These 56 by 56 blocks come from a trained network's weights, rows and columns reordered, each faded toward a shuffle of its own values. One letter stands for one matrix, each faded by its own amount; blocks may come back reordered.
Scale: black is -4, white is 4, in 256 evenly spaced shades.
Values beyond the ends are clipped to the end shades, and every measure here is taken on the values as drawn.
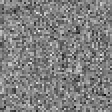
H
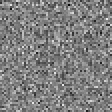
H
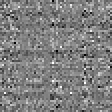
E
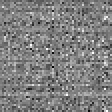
E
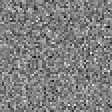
H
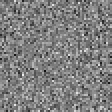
H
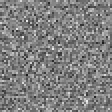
H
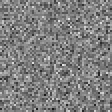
H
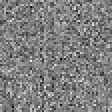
H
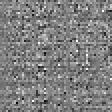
E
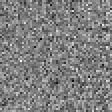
H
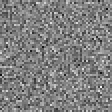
H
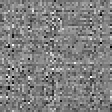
E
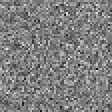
H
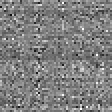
E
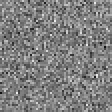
H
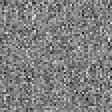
H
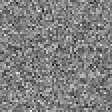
H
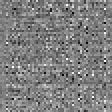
E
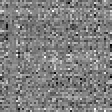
E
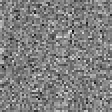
H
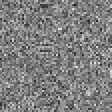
H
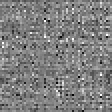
E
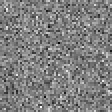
H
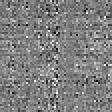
E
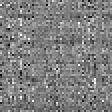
E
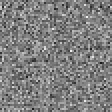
H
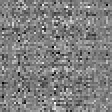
E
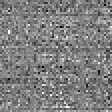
E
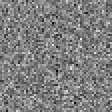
H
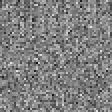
H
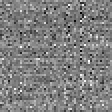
E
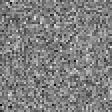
H
